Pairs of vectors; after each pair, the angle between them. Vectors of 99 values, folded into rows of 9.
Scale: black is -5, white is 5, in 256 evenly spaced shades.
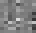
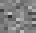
partly aligned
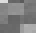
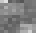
nearly parallel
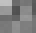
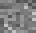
orthogonal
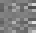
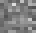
partly aligned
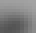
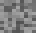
orthogonal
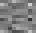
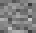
nearly opposite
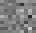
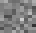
partly aligned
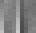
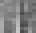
nearly parallel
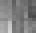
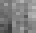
nearly opposite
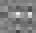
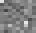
orthogonal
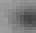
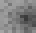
nearly parallel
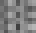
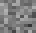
partly opposed
